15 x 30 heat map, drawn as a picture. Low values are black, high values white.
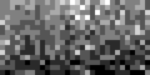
Ninth with the lowest average: bottom right. Calmest part: top left. Slope: up to the top. Ninth with the highest average: top middle.
